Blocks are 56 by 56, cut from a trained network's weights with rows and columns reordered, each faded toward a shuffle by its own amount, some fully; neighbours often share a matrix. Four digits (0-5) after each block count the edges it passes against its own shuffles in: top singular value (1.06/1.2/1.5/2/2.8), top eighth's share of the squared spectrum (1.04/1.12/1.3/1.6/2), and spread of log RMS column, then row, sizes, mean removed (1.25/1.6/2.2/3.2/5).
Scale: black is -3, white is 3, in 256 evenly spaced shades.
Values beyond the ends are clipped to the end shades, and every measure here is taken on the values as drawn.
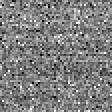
2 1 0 0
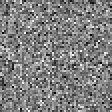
2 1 0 0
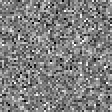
0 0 0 0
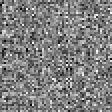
3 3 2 0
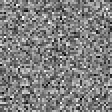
3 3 1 0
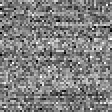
3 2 0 0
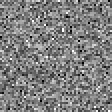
0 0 0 0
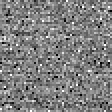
2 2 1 0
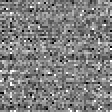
3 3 2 0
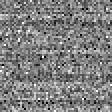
3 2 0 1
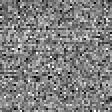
2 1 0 0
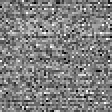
3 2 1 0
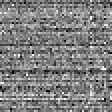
4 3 1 2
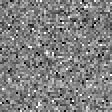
0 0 0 0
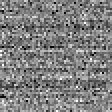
3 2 0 1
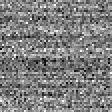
3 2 0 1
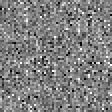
2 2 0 1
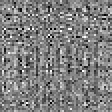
4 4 2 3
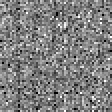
2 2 1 0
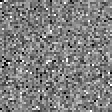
2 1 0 0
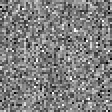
1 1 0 0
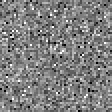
1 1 0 0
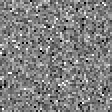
0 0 0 0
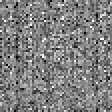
3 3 2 1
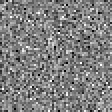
1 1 0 0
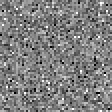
0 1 0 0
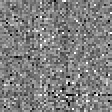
2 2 1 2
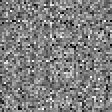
2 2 1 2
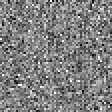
1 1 0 0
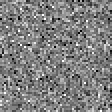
0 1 0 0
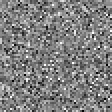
1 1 0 0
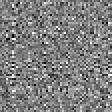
4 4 2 2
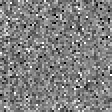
1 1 1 0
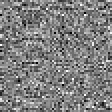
4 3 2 1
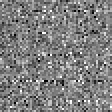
3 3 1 2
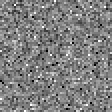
0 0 0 0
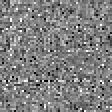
2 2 0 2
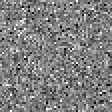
0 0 0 0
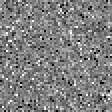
0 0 0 0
